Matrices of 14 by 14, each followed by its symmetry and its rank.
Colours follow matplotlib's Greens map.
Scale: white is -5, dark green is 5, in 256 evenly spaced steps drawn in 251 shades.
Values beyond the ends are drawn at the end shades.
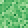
symmetric, full rank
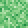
neither, full rank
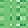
neither, rank one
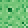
symmetric, rank three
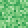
neither, full rank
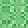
neither, rank two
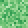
neither, full rank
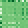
antisymmetric, rank two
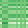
neither, rank one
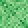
symmetric, full rank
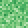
neither, full rank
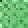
symmetric, rank three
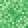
symmetric, full rank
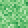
neither, full rank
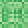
antisymmetric, rank two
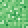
symmetric, full rank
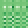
neither, rank one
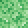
symmetric, full rank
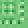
antisymmetric, rank two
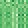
neither, rank two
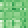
neither, rank two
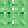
antisymmetric, rank two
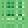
neither, rank one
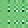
neither, rank one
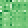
antisymmetric, rank two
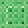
symmetric, rank three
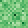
symmetric, rank three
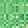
neither, rank two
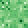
symmetric, rank three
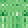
neither, rank two
